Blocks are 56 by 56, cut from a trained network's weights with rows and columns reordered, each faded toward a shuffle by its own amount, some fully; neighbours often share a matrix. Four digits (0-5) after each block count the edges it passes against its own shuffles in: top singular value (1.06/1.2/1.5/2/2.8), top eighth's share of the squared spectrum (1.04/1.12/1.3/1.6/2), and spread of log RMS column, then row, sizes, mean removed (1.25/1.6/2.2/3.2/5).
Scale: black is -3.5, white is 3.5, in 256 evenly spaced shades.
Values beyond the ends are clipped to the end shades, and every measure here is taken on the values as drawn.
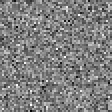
0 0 0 0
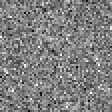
0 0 0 0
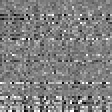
4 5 0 4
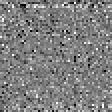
3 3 0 2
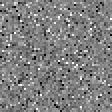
0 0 0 0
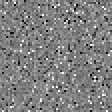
0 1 0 0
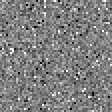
0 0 0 0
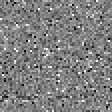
2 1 0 0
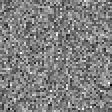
1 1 0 0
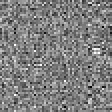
3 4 2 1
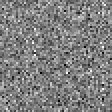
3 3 1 0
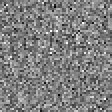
2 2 0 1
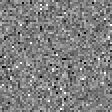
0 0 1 0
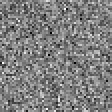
2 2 0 0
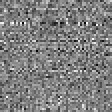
4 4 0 2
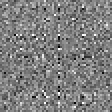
3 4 2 2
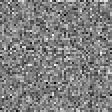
3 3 0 1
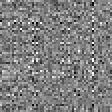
4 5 2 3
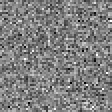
1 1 0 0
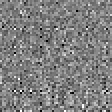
4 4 2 2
